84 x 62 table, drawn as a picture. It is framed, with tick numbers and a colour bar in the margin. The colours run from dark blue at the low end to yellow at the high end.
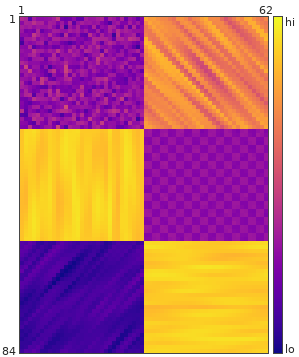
The table splits into 3 rows of 2 panels. Panel 1,1: low, fine-grained. Panel 1,2: high, slanting down to the right. Panel 2,1: very high, streaked downward, faint in contrast. Panel 2,2: low, checkered, faint in contrast. Panel 3,1: very low, slanting up to the right, faint in contrast. Panel 3,2: very high, streaked across, faint in contrast.
